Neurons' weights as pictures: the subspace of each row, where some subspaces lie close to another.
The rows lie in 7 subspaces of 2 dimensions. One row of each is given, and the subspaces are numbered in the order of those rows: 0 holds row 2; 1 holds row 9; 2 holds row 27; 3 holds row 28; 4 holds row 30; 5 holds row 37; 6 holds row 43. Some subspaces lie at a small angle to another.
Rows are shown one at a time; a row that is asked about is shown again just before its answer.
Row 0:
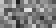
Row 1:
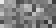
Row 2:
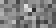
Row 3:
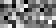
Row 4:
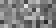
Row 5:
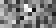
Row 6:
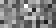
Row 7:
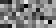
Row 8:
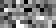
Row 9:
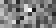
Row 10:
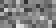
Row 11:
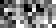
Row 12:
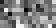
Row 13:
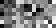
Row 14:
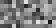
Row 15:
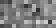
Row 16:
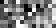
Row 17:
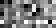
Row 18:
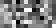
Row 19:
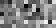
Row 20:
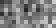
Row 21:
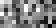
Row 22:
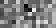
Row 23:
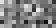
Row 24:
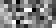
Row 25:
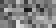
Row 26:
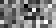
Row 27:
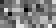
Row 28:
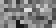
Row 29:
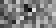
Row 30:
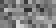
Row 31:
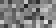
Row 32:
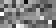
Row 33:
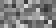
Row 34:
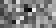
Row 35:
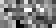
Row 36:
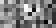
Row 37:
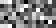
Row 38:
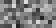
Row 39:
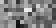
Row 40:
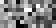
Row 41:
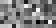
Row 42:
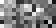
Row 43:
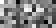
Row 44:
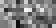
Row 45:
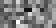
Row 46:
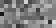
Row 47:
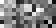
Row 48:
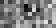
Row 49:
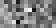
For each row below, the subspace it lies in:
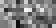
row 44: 4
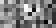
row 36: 3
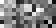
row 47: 5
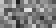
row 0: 6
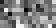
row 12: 2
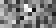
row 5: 1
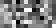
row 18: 1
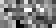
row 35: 4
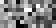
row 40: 3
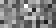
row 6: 0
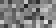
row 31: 0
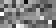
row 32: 2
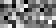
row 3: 5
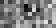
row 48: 3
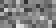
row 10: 2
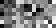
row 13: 5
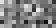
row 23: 6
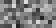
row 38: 6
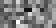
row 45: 0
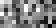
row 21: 2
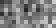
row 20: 2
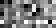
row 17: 6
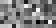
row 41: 6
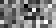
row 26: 0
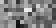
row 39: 3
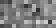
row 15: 6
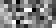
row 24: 1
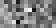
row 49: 1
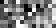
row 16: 3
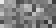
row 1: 5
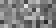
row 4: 0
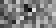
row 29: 1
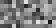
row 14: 6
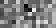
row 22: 0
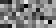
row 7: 5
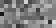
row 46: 2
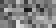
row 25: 4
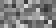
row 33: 3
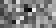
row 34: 1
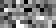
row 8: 4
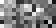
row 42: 5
